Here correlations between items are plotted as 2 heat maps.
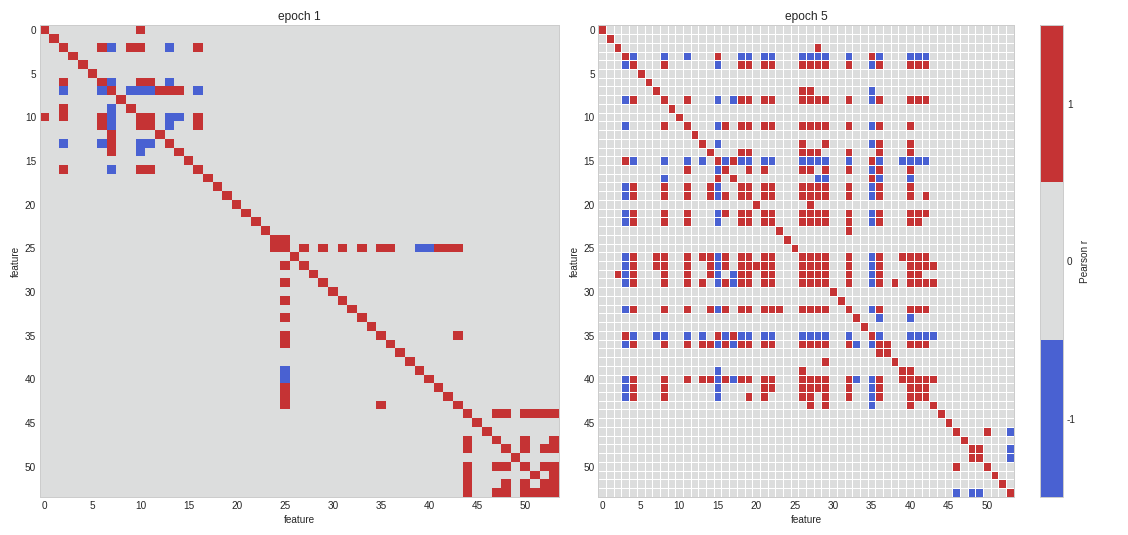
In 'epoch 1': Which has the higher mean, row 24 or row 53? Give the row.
53
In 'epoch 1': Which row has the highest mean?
25
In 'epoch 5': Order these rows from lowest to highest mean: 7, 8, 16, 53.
53, 7, 16, 8
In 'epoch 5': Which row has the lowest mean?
35
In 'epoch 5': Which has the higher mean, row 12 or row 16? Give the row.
16
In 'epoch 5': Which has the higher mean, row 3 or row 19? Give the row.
19
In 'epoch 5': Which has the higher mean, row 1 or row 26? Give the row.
26
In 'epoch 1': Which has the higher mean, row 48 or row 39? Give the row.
48
